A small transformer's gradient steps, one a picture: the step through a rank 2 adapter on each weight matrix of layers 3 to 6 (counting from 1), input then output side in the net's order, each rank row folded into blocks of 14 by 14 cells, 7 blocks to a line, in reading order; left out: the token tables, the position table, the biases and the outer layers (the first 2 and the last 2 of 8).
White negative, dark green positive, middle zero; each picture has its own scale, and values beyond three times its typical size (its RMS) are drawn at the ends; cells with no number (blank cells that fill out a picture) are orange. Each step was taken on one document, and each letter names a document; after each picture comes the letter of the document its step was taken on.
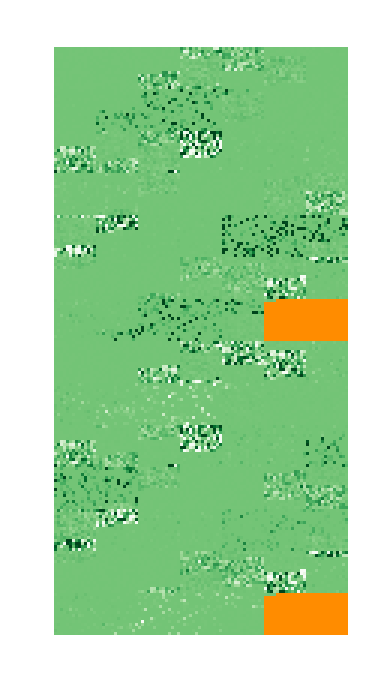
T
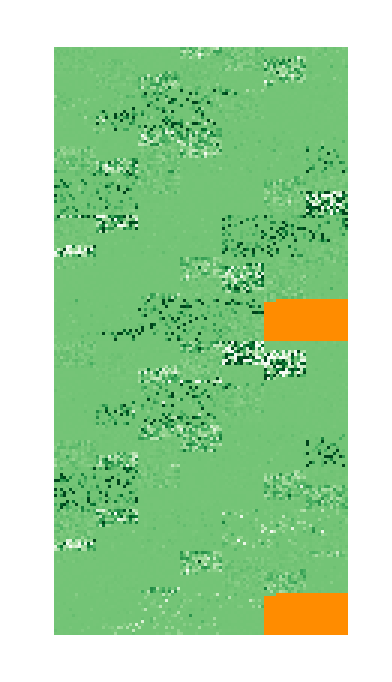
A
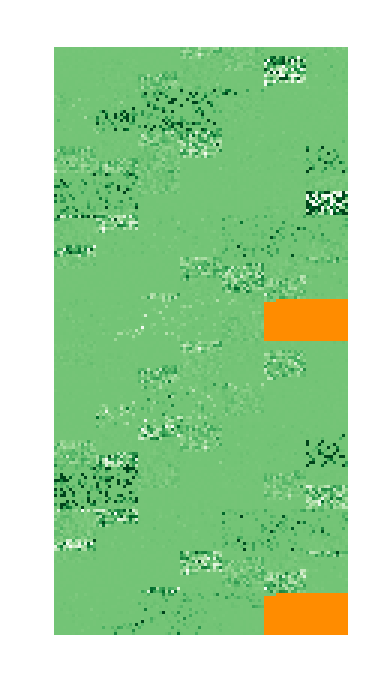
A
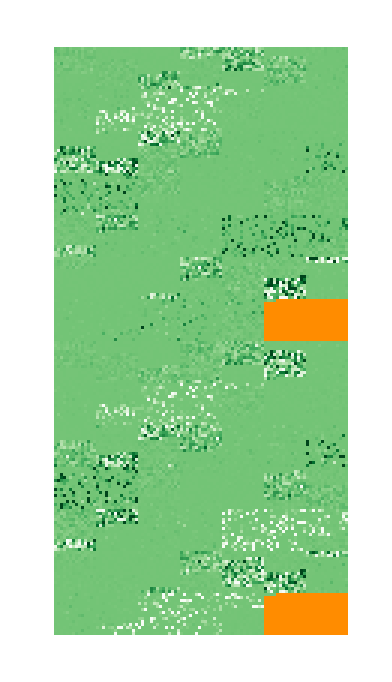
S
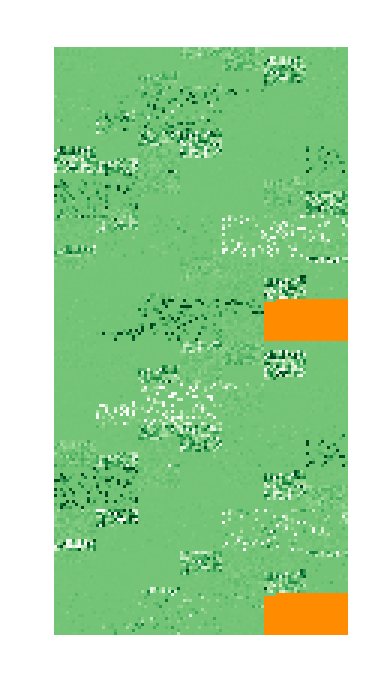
S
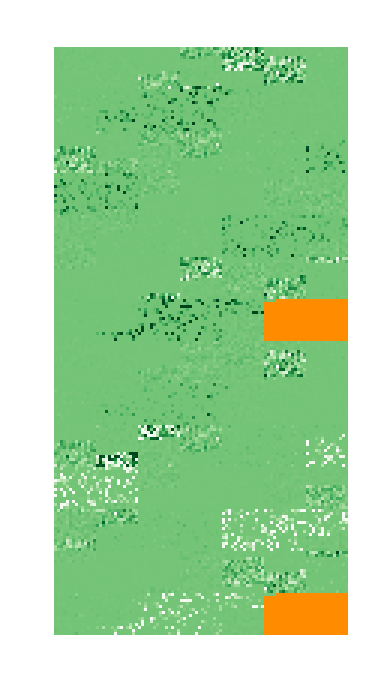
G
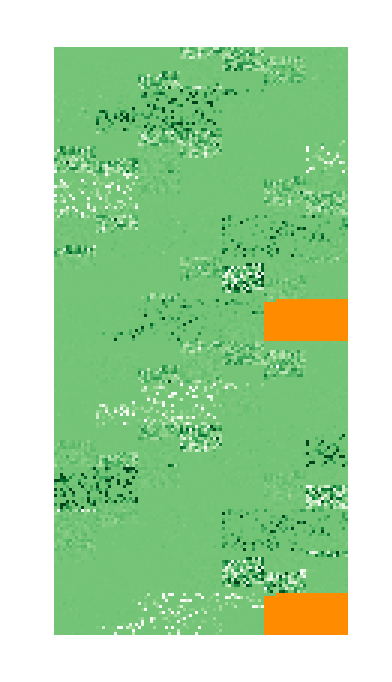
S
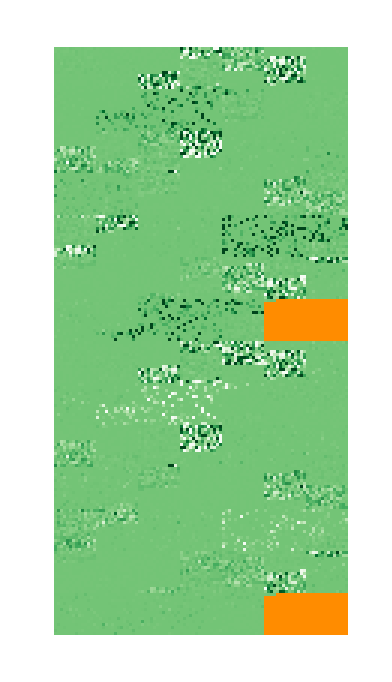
T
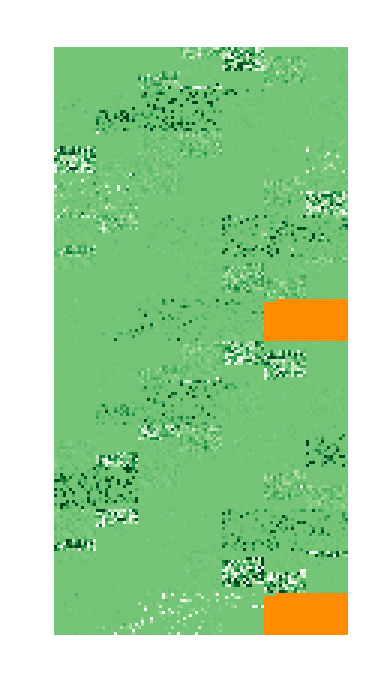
S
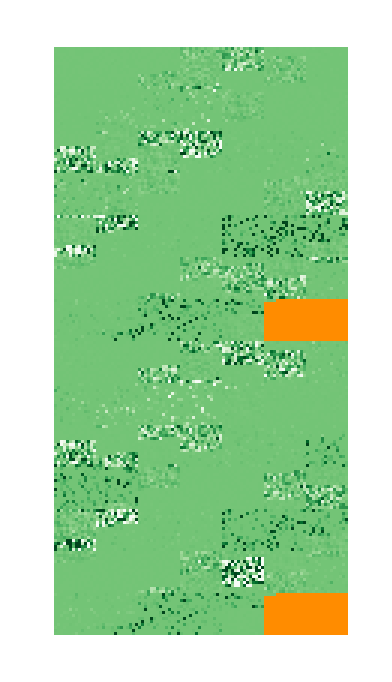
T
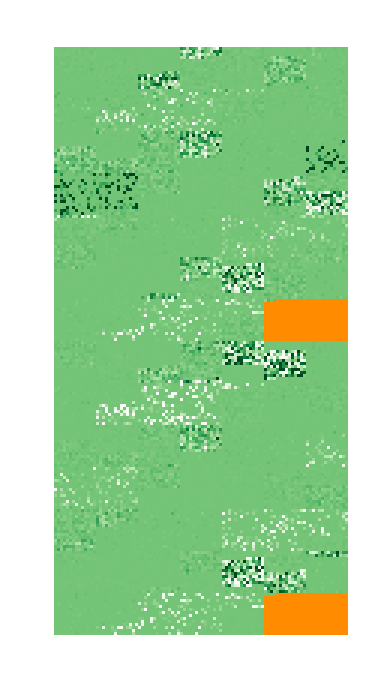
A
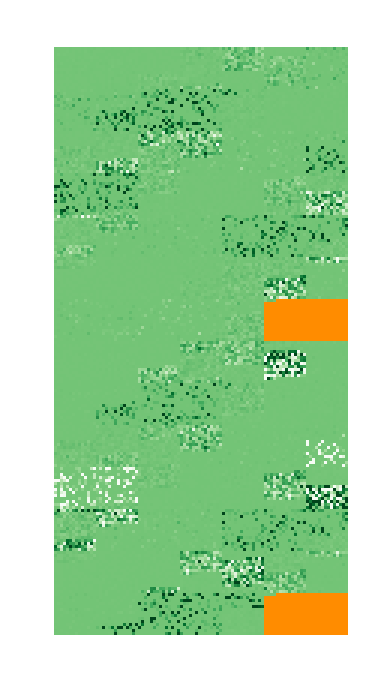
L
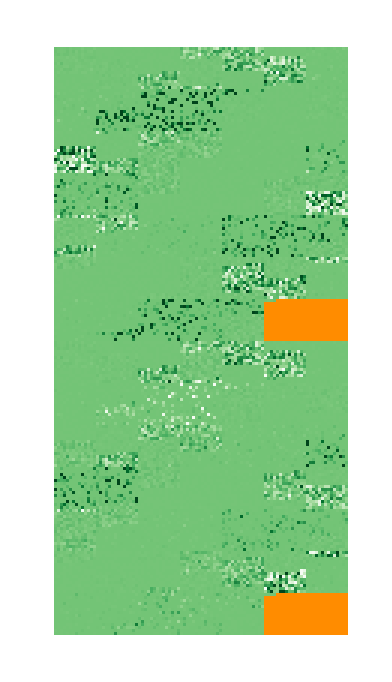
S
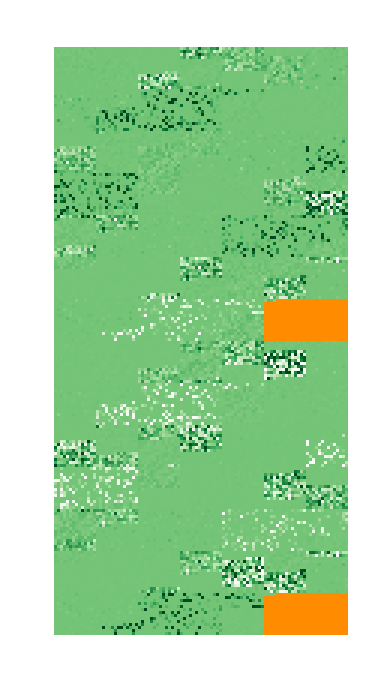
L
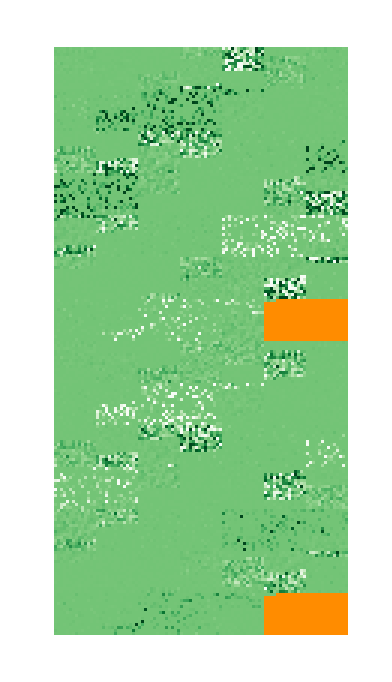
A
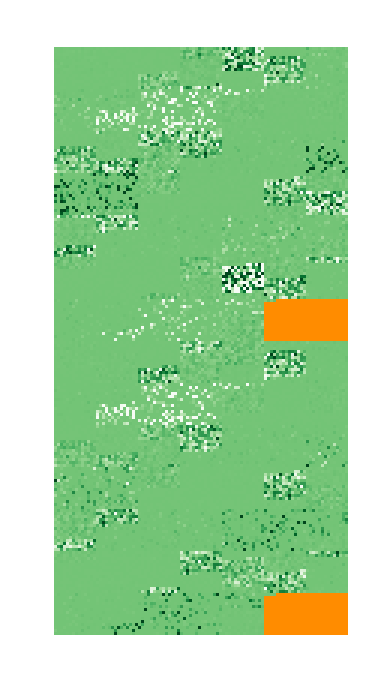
A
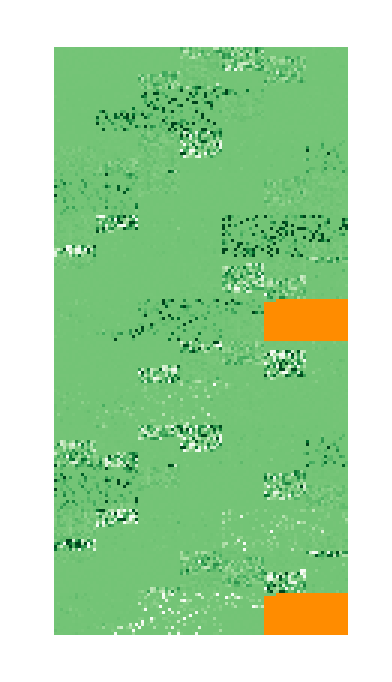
T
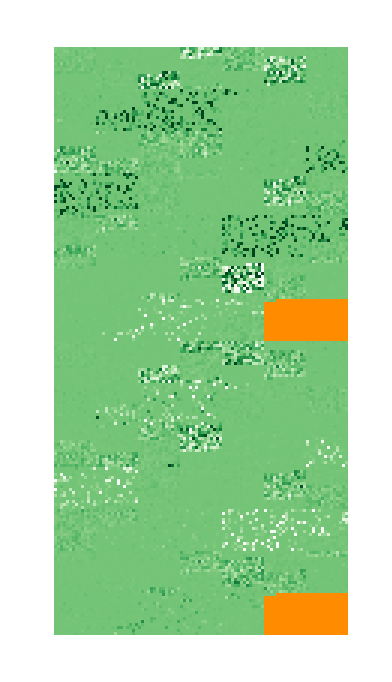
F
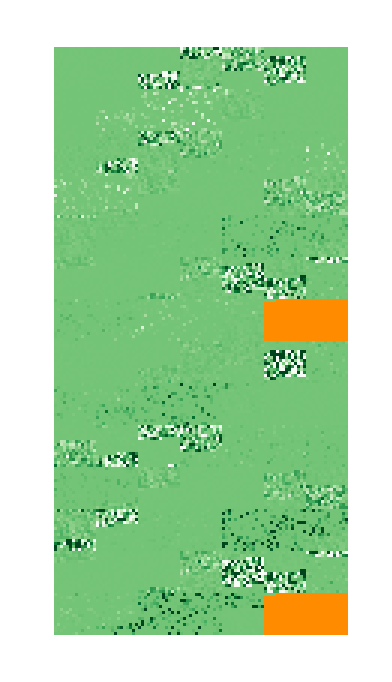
T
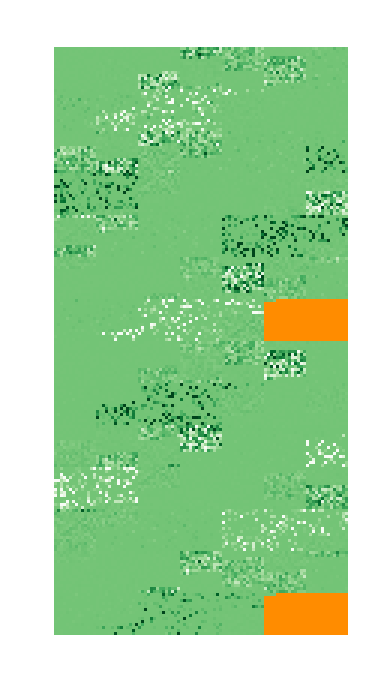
L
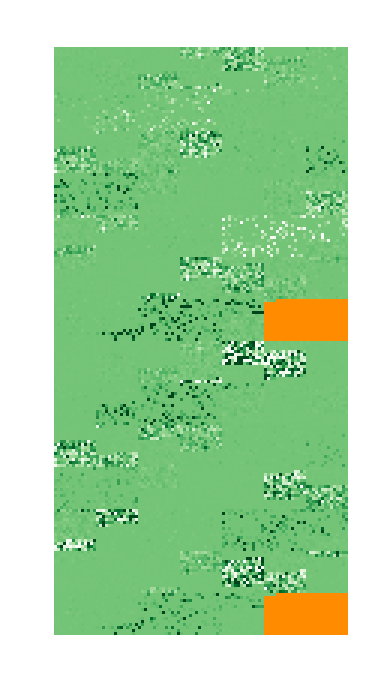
A
